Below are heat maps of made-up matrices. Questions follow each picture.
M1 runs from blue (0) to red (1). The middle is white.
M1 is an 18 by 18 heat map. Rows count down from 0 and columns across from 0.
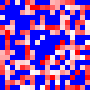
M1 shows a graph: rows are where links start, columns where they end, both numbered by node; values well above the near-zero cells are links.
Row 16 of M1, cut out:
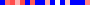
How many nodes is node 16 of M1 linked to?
9
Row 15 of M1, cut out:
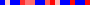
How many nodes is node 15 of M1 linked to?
9
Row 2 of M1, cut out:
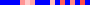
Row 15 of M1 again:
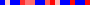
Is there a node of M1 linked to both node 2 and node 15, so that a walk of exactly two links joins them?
yes
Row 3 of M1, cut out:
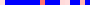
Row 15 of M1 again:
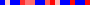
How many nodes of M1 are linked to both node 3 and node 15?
0
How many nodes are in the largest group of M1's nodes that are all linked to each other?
6
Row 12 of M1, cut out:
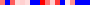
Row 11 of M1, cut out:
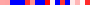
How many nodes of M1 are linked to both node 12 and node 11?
5
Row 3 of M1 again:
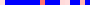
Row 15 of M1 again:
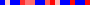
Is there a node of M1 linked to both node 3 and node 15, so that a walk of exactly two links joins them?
no
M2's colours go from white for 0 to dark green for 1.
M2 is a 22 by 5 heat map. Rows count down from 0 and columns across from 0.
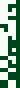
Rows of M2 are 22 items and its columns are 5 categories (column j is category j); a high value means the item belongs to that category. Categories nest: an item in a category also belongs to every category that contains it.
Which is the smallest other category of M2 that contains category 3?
2
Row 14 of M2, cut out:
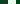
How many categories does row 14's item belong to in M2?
3
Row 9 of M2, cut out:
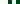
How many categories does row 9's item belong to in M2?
2
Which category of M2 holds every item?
4
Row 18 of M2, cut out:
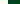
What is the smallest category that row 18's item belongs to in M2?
3
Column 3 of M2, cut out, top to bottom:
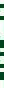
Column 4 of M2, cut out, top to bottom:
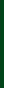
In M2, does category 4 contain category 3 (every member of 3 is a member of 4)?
yes
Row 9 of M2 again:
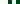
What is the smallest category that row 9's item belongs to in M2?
2
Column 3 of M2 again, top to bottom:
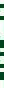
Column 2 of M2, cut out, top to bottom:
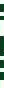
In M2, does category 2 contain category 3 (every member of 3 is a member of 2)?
yes
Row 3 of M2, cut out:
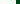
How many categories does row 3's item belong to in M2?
1
